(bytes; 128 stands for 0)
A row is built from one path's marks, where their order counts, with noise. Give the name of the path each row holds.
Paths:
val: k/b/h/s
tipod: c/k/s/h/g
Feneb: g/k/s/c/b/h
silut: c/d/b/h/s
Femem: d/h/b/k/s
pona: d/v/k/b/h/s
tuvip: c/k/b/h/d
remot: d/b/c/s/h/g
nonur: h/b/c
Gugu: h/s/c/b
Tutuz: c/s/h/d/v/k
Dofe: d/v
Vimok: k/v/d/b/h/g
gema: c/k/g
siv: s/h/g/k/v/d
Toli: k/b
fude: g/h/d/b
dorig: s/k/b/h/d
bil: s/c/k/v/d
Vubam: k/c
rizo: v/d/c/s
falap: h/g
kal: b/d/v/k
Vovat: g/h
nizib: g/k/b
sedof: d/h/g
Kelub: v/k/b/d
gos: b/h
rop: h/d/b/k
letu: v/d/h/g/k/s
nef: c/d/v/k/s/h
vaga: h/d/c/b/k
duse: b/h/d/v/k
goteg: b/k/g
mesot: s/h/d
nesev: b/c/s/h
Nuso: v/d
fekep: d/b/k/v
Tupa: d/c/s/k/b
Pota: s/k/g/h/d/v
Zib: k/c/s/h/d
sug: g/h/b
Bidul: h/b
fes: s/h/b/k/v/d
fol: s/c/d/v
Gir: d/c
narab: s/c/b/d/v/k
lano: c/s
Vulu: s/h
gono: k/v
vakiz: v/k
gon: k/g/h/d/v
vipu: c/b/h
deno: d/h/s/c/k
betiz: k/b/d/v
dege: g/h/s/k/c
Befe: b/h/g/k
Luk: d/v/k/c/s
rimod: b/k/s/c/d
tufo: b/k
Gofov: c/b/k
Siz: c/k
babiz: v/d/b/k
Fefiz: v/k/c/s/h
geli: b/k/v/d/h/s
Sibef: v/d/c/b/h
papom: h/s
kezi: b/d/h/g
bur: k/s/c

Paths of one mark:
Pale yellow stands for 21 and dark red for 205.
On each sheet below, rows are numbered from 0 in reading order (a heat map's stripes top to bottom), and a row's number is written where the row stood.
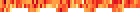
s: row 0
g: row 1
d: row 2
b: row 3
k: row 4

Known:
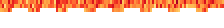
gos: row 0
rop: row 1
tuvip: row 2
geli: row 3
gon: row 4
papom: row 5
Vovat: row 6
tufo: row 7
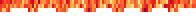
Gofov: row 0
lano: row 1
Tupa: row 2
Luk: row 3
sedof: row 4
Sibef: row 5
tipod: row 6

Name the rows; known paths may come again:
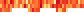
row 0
Tupa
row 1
fekep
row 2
tuvip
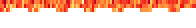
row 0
bil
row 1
dorig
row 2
remot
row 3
vipu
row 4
rimod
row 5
gon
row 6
Vimok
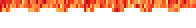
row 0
gema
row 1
goteg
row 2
gos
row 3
tipod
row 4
Luk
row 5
rop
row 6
Toli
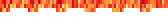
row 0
lano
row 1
Tutuz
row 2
bur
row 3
geli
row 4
nonur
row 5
Zib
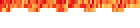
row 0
Gofov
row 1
tufo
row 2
gono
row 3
Vovat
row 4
fude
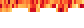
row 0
nizib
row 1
vakiz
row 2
babiz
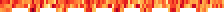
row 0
betiz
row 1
Nuso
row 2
nesev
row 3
Fefiz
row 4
Sibef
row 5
sedof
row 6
Kelub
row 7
mesot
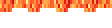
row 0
deno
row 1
vaga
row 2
duse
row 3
Bidul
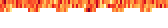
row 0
Pota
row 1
silut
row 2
papom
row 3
Dofe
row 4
falap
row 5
fes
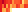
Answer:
Siz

